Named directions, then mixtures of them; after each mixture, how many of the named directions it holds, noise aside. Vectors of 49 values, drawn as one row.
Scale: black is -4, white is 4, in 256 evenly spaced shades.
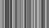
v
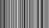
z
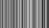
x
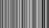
one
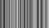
two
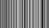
three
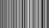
two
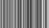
one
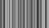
three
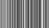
three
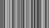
one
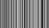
three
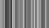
one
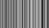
three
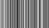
one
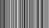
one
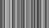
one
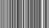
three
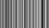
three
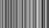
two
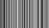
one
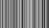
one
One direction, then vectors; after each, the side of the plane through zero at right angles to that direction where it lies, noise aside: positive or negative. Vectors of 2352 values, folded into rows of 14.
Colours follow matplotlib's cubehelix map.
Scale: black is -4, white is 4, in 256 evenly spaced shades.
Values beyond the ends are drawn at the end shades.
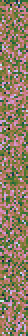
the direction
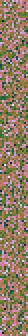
negative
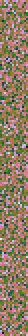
negative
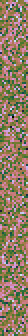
negative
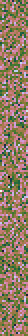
positive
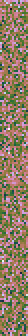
negative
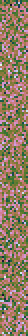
positive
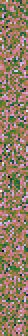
positive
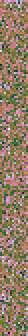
negative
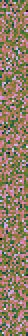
positive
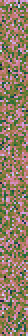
negative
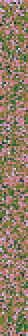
negative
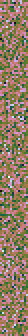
negative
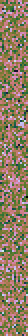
negative
